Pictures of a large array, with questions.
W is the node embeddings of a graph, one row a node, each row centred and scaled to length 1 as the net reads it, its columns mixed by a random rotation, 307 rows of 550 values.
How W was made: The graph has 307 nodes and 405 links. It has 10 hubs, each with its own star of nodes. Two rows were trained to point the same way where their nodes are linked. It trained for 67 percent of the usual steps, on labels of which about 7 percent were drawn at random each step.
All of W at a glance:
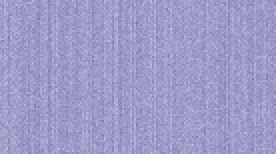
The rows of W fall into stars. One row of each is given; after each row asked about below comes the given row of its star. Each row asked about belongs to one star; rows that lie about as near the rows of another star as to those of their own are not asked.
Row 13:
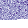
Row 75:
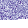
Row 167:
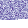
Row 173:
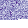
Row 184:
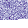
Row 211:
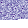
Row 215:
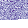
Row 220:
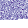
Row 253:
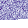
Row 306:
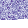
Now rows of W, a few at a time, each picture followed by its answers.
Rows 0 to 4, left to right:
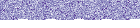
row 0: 173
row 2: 173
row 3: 13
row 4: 253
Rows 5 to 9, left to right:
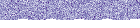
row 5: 211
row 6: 75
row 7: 75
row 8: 75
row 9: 75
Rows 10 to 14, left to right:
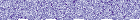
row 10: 173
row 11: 220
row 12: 306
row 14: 13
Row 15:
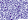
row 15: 184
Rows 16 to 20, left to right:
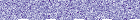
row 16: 184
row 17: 220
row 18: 220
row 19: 184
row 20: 215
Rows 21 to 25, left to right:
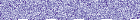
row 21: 167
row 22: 253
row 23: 13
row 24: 13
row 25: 167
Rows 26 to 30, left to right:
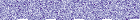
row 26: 184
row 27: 215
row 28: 13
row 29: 306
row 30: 253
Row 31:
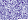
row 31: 13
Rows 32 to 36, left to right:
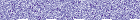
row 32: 215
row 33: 167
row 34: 173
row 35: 184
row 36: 253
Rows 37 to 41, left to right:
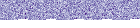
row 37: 173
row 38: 75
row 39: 215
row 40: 167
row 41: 167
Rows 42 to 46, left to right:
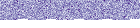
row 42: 253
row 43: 173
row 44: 184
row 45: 306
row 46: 173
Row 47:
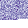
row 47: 253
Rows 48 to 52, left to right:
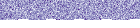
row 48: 75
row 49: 173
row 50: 253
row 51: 13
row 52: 253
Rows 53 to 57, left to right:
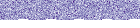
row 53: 75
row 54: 173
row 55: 211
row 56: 184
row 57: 184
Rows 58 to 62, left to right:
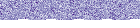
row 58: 167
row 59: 184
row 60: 253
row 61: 173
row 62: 306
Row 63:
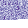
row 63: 253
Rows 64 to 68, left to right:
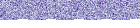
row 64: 75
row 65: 211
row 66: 215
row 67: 220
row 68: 167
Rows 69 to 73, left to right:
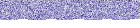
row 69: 13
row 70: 215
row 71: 13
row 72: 167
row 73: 173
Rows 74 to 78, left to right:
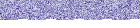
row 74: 215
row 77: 253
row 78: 306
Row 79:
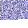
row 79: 184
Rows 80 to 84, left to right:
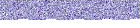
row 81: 211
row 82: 173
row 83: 173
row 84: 211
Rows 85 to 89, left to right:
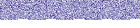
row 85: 167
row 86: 211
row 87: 13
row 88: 306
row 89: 184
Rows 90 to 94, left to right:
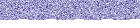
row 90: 167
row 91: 253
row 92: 13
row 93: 215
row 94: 306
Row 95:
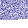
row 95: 173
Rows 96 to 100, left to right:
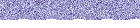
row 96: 211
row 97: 167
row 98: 211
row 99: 253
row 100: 173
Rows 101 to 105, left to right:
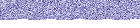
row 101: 306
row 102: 173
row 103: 220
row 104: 167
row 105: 173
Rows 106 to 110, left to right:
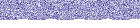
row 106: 215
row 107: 253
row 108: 211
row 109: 220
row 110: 211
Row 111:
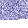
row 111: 211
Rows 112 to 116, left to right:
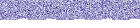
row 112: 75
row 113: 184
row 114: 215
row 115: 75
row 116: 184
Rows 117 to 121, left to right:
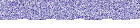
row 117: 220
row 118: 306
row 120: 215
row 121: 167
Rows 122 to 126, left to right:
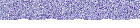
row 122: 253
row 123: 220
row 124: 75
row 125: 306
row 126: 253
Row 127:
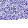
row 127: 173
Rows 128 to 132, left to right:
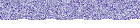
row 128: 211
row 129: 253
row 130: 13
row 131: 253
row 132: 173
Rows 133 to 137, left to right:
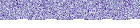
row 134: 220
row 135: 306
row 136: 215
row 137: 211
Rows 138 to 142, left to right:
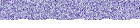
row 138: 173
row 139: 13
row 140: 215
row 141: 184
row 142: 184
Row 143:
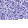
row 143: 75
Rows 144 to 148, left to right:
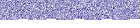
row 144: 184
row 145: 75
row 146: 173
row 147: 253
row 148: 167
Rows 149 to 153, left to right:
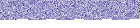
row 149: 220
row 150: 173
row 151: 167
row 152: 184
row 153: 13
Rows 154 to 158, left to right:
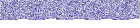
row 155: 215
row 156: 13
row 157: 306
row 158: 253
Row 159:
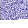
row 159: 173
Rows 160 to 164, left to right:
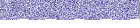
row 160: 220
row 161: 13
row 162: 211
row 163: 215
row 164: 215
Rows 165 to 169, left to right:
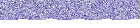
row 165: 167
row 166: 75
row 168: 306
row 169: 75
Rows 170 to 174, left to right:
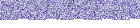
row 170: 253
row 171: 184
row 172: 211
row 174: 184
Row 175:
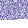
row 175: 306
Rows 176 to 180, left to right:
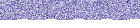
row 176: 215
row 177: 13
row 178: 173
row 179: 220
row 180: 167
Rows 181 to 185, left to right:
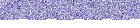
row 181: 306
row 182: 211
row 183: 211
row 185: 184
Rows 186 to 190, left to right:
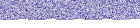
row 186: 215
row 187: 306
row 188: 215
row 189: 75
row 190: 13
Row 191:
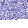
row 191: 220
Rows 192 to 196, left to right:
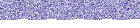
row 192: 215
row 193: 253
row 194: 13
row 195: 211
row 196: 167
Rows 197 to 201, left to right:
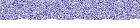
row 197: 253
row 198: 184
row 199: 167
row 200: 167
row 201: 75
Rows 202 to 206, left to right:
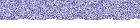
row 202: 306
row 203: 211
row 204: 211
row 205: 306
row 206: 75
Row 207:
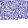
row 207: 75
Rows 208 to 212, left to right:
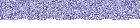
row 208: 75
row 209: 75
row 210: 253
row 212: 220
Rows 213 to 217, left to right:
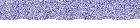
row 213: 13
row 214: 13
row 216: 75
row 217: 211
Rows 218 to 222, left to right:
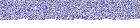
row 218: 184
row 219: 253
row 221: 184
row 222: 220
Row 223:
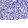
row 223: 306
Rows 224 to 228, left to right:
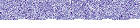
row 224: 211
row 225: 184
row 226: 75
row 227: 75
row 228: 253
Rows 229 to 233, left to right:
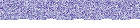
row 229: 215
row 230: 75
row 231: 220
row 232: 184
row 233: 184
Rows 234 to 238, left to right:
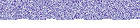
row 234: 13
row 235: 211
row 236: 173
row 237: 253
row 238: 167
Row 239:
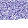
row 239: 184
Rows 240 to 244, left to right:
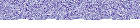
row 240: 173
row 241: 306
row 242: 253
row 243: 253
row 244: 167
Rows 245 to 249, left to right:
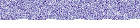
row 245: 215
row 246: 211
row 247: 75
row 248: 173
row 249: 184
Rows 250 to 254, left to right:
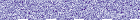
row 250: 173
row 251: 13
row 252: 167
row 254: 173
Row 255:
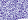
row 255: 253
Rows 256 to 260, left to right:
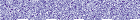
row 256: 253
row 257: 220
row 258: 220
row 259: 215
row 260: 167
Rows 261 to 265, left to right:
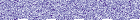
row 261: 253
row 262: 215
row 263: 215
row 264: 184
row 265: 211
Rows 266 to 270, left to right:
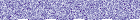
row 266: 184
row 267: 215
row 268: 253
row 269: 306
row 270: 306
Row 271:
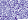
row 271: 253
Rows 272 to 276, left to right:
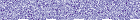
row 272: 173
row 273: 167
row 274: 13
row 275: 75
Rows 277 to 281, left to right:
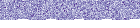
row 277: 220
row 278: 211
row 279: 215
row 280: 215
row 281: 215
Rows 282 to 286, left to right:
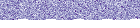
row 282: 306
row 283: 253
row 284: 253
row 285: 211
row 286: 75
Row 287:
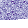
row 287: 215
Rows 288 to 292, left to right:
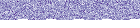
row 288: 184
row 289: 173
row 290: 220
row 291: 220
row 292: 215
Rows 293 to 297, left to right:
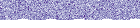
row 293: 75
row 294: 173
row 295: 306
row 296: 75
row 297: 75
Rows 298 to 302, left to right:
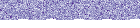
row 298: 173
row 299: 75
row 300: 173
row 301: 167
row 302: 220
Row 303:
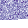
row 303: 253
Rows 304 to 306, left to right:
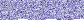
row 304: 184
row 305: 253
